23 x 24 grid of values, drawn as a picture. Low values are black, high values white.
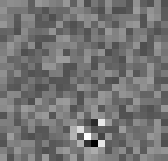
Stripes: none. Ninth with the highest average: bottom middle. Odd patch: rougher, in the bottom middle. Slope: none. Odd rows or columns: none. Roughest part: bottom middle. Mirror symmetry: none. Grain: fine.
